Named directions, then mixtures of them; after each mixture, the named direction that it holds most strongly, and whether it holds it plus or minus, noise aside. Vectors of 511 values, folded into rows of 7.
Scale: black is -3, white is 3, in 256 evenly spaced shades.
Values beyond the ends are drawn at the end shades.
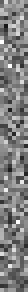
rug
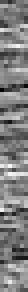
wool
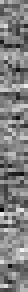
wool, minus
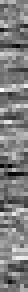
wool, minus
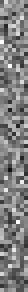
rug, plus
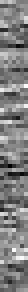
wool, minus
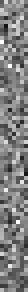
rug, plus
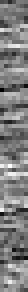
wool, plus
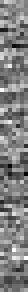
wool, minus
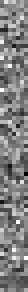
rug, plus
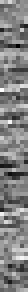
wool, minus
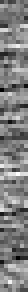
wool, plus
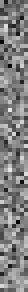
rug, minus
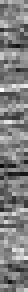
wool, minus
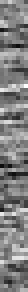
wool, minus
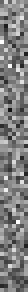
rug, plus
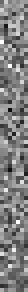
rug, plus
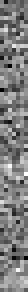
rug, minus
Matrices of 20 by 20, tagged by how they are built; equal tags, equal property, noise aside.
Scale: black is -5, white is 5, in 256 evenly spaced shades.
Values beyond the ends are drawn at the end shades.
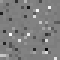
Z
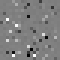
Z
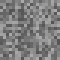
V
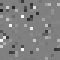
Z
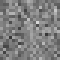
V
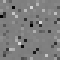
Z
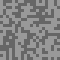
V
